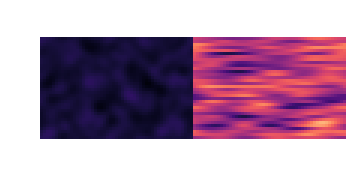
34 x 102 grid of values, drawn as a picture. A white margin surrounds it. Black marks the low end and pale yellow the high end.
It is made of 1 by 2 panels. Panel 1,1: very low, blotchy, faint in contrast. Panel 1,2: middling, streaked across, strong in contrast.
